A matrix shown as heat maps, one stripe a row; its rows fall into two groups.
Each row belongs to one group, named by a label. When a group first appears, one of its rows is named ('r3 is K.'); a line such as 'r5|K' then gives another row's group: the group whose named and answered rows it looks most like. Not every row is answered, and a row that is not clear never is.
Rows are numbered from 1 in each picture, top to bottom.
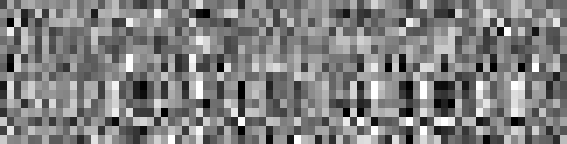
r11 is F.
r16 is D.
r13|F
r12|F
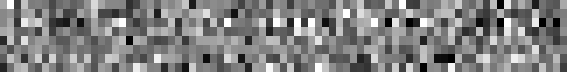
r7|F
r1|D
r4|D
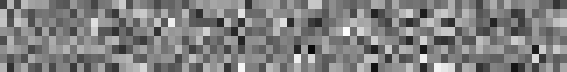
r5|F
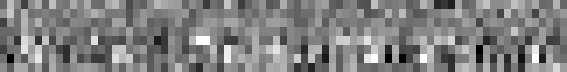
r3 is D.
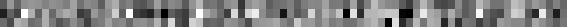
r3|D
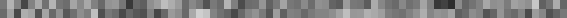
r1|F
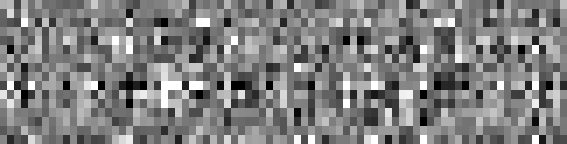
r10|F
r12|F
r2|D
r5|F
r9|F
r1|D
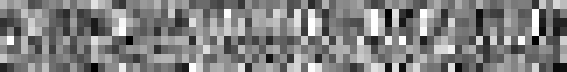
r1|D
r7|D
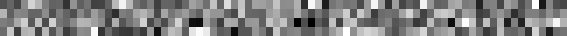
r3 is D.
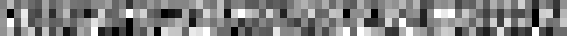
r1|D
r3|D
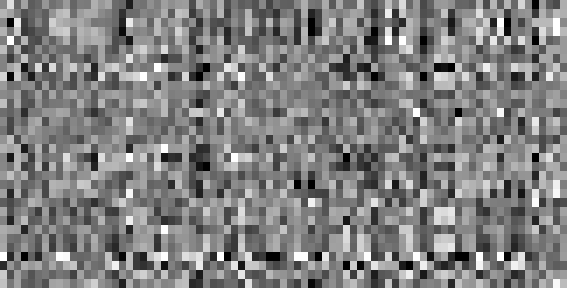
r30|F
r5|D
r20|D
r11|F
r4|D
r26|F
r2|D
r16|D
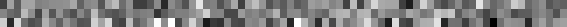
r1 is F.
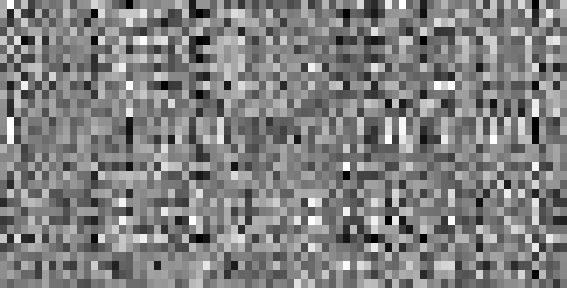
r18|F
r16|D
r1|D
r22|D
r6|D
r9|F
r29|D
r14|D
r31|D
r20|F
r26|F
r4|F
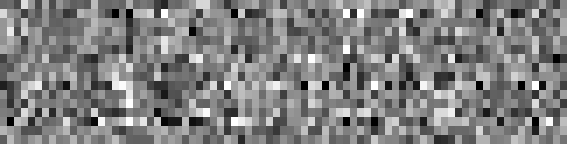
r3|D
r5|F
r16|F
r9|F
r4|D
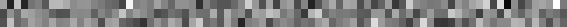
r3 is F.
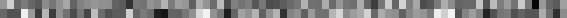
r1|D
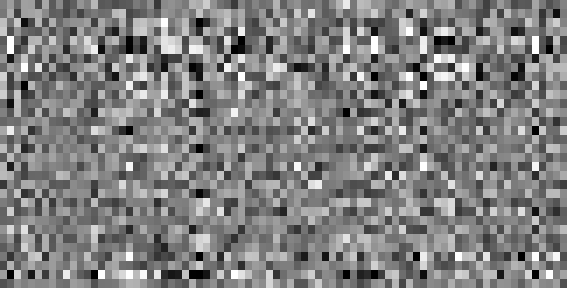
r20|D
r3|F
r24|D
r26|D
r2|D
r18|F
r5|F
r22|F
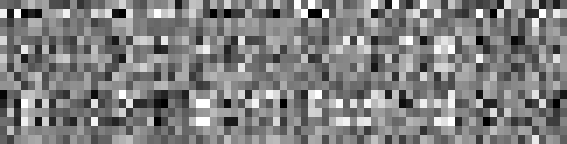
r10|F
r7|D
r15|D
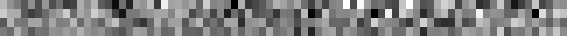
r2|D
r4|D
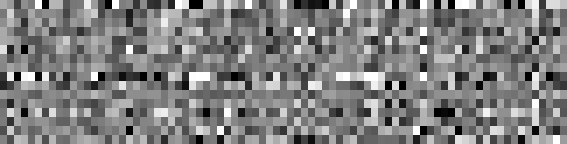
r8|D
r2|F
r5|D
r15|D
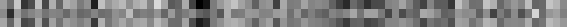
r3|F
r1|F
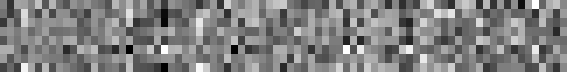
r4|D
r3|F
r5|F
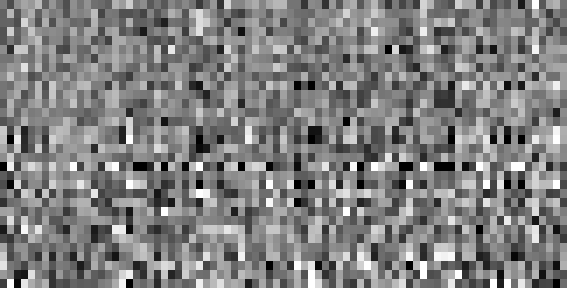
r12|F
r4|F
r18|D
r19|F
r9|D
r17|F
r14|F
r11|F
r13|D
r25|D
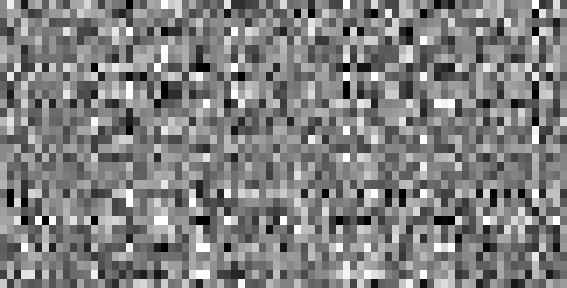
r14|D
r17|F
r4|F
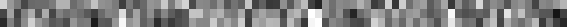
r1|D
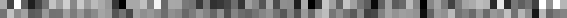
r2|D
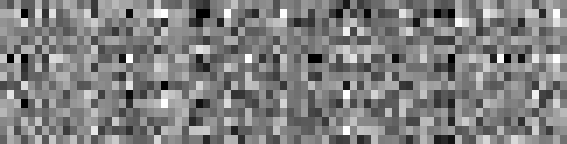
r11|F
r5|F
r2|F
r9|D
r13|D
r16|F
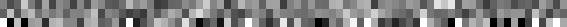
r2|F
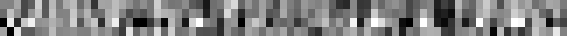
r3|F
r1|F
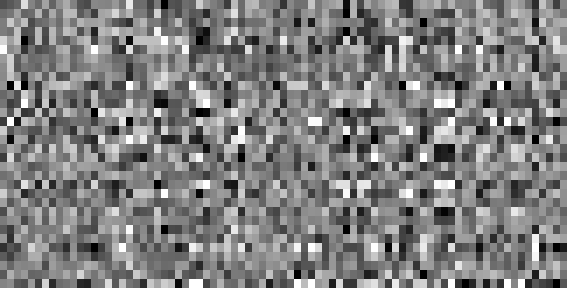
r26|F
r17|F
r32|D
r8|D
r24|F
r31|D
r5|F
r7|D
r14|D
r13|F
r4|F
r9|F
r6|D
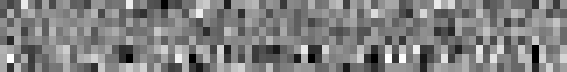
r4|F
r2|F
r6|D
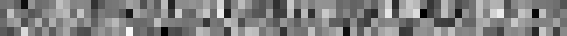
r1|D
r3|F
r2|D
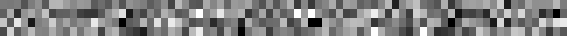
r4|F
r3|D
